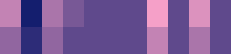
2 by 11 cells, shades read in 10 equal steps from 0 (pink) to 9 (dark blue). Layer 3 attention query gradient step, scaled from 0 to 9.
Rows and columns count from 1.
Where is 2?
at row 1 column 1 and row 2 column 8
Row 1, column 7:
6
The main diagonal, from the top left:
2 8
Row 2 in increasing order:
2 3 4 4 6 6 6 6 6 6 8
